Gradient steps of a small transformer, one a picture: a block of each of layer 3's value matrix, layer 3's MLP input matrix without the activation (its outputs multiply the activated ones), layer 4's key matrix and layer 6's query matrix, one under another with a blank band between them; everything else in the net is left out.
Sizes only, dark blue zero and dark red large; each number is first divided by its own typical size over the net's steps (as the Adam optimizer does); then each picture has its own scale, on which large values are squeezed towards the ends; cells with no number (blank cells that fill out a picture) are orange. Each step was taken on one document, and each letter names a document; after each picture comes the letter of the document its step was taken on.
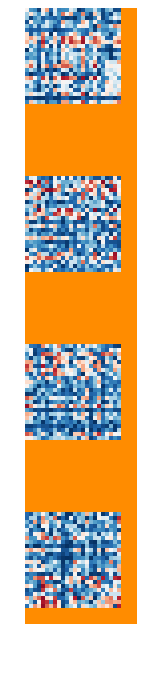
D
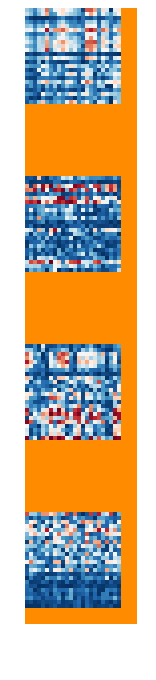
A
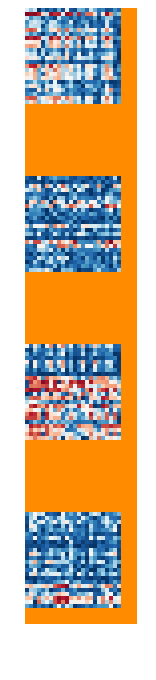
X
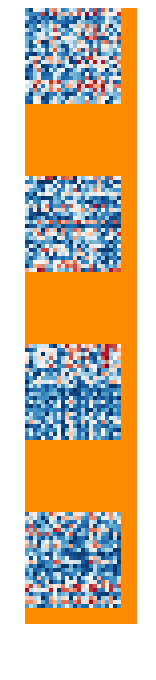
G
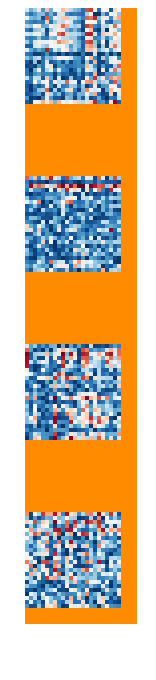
A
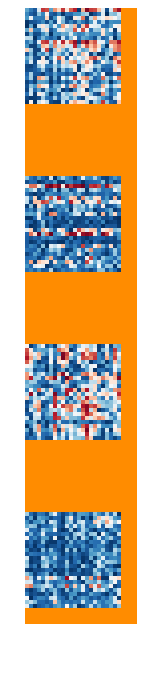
A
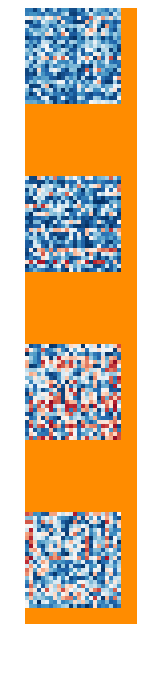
G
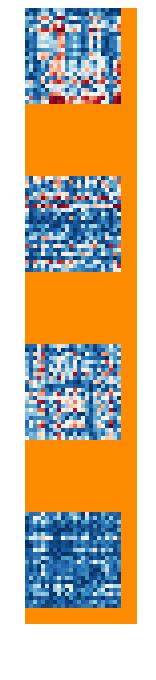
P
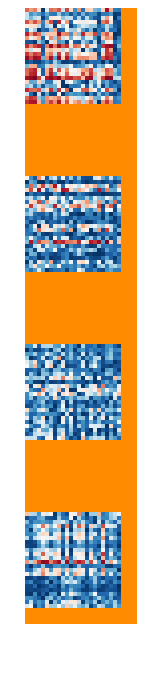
X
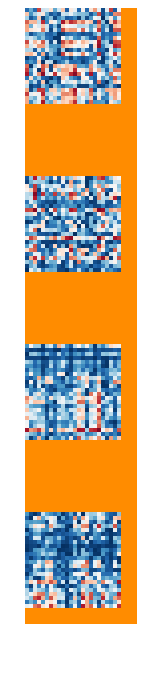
D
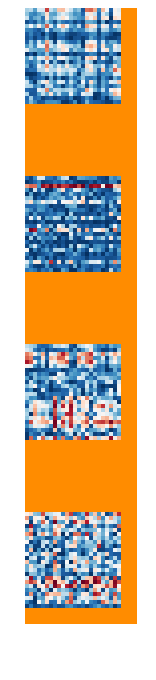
A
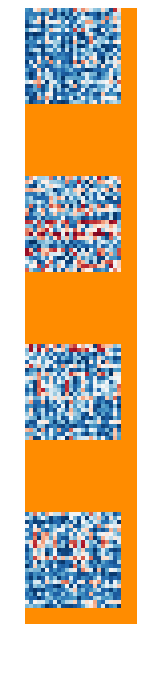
G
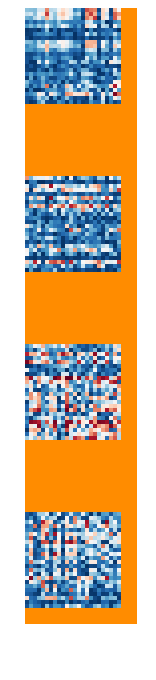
A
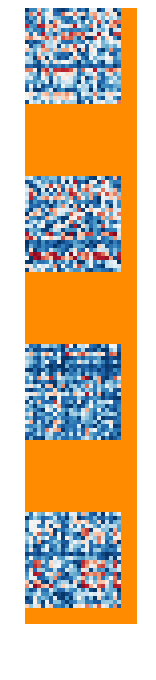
D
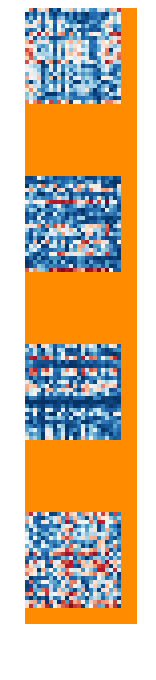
X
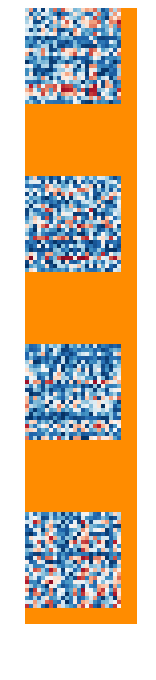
D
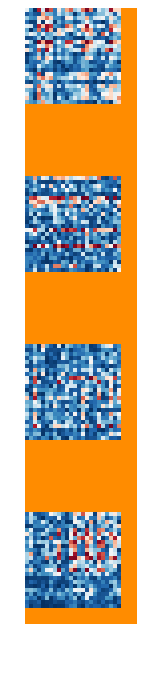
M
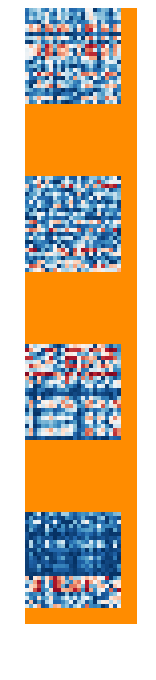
G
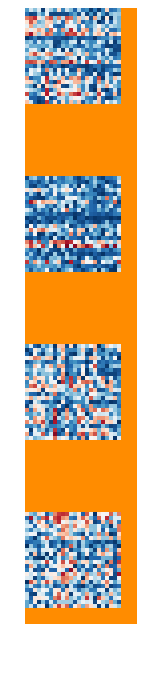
X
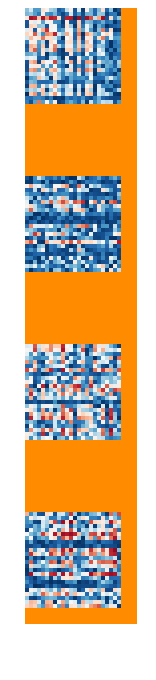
X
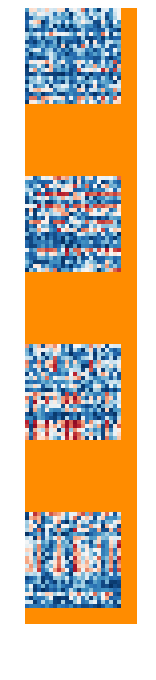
G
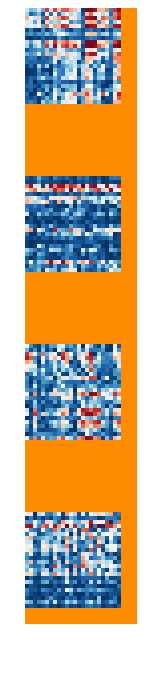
A
